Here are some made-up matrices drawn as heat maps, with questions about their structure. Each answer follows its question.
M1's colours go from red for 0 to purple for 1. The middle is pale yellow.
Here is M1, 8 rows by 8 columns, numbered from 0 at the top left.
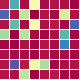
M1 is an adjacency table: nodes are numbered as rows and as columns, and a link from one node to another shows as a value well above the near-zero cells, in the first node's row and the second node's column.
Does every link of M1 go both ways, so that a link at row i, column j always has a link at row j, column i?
yes
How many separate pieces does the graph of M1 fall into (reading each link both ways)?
2
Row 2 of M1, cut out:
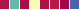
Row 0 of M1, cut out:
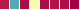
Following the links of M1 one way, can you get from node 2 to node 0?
yes
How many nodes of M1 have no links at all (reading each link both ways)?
1
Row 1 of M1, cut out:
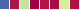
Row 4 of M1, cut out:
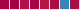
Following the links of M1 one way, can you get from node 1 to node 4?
yes
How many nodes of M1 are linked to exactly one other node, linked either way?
2
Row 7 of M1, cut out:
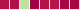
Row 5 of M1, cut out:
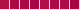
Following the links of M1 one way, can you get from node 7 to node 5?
no
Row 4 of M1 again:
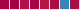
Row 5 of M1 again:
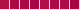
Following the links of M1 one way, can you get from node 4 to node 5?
no
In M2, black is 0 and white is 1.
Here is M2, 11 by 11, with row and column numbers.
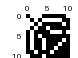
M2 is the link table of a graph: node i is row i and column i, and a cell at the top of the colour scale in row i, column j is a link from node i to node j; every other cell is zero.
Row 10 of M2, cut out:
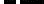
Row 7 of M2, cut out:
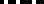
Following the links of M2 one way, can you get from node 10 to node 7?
yes
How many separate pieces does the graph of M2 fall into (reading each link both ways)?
1
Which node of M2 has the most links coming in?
node 1
